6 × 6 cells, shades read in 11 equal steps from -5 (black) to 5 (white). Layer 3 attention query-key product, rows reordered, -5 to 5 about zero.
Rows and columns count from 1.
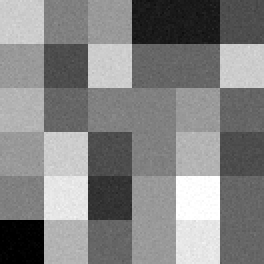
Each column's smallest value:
-5 -2 -3 -4 -4 -2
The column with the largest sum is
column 5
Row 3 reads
2 -1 0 0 1 -1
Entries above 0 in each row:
2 3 2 3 3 3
